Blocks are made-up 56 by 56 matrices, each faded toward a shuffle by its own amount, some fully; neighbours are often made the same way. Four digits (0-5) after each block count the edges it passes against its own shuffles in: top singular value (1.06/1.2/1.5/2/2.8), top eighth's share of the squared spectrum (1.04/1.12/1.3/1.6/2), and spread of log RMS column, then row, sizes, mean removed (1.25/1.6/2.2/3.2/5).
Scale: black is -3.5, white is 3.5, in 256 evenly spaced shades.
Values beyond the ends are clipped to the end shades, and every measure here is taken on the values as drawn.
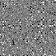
3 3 2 1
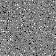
2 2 0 0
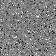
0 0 0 0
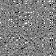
4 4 2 2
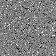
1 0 0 0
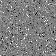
0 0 0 0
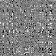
4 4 2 2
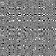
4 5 3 3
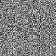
4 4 2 2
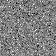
0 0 0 0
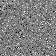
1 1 0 0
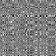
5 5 3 3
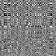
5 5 3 3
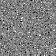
3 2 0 0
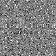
3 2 0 1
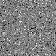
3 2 0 0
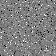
2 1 0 0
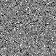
1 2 0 0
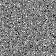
0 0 0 0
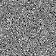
1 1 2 0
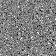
0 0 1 0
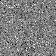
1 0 0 0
